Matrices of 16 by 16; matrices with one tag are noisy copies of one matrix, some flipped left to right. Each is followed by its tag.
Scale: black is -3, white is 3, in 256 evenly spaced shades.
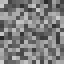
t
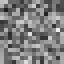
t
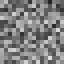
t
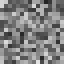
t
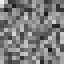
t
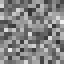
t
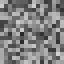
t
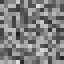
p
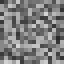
p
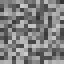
p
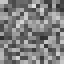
t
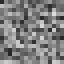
p
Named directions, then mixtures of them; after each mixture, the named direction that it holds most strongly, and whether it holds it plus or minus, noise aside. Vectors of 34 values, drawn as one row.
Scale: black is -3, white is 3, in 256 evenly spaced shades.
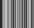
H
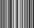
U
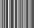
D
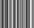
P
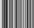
H, minus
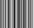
D, minus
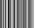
D, minus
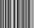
D, minus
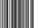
U, minus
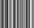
P, plus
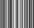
U, plus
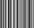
D, minus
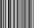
D, minus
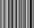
P, minus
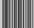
H, minus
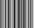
D, minus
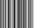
D, minus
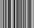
D, minus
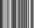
H, plus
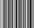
P, minus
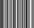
P, plus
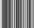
H, minus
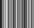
H, plus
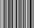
P, minus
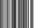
U, minus
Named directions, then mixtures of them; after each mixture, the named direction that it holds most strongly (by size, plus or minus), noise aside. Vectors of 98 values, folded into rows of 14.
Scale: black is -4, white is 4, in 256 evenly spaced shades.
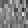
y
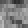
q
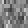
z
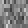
z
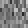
y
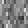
z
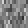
z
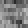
q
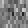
y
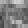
q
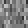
z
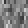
z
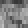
q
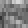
q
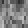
q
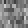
z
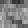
q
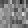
y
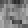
q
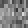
y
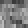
q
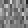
y
